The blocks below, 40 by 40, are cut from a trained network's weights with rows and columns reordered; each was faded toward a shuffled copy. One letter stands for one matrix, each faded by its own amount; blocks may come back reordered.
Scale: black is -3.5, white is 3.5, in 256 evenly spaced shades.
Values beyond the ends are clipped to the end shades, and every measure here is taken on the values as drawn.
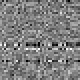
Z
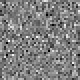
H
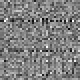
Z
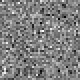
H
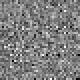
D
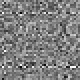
Z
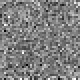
D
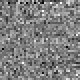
D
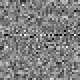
D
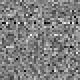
D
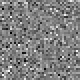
H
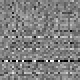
Z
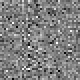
H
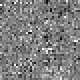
H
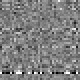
Z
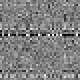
Z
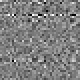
Z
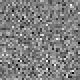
H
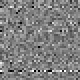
Z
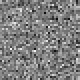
H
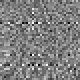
Z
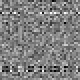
Z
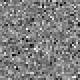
H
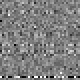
Z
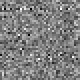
D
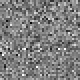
D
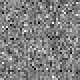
H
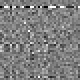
Z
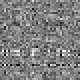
Z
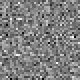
D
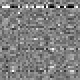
Z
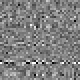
Z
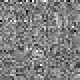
D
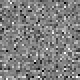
H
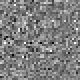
D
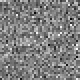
D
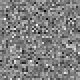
H
